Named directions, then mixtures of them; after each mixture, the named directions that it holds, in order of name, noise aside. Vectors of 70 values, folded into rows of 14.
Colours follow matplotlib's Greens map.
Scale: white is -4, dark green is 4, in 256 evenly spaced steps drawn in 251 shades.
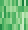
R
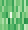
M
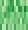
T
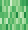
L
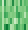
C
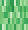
M, T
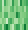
C, L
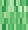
T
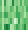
C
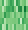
T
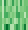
C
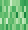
L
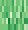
M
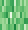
M, T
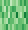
L, R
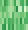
M, T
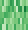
T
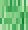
L, R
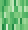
C, T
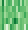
C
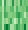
C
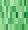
L, R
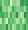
L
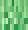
C, M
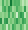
L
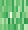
M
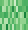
L, T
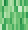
R, T
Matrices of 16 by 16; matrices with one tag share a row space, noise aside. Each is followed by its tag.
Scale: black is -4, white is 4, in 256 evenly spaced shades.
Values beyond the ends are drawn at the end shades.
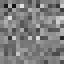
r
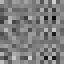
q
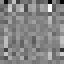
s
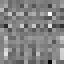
s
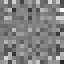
r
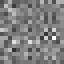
q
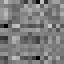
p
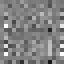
s
